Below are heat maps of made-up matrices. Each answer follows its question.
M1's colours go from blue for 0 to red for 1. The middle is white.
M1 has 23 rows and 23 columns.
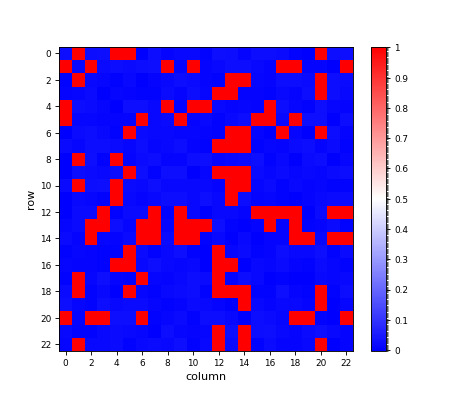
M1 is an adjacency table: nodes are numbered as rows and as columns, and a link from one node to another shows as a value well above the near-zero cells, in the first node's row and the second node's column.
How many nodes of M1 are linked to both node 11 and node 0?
1
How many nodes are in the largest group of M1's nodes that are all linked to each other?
2
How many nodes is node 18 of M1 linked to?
6
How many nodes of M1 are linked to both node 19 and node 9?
1
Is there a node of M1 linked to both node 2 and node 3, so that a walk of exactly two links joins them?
yes
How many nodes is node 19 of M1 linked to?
2
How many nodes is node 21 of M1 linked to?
2
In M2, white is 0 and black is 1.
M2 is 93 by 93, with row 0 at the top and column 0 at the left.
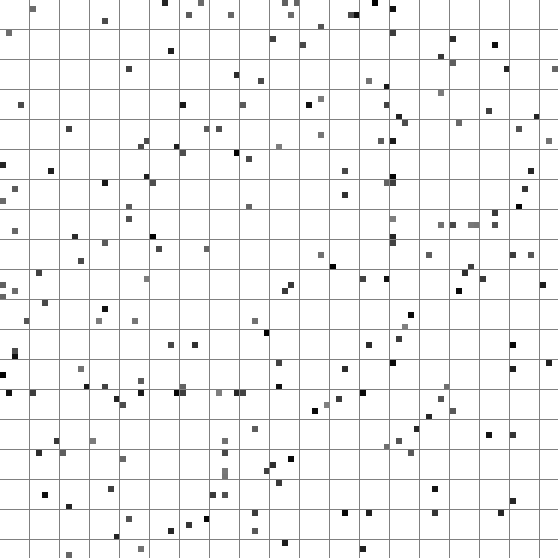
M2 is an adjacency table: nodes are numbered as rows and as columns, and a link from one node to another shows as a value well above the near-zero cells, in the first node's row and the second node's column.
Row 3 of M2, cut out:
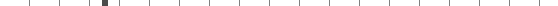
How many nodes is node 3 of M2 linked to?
1
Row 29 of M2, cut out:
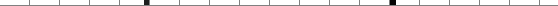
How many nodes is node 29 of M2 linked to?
2
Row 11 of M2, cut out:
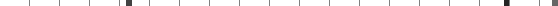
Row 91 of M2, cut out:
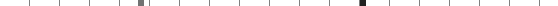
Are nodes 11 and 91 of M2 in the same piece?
yes
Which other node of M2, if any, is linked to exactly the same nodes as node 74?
node 14
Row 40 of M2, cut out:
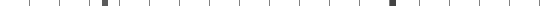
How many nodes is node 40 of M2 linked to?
2
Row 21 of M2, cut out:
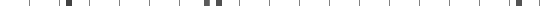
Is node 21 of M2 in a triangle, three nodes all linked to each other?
yes
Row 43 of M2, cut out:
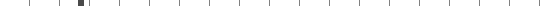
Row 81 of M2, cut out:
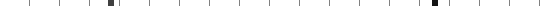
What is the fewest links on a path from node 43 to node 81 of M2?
5
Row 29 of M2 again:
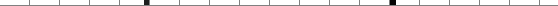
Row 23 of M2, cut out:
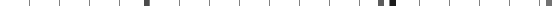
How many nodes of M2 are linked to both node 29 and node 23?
2
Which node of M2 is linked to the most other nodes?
node 65
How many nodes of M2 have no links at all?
1
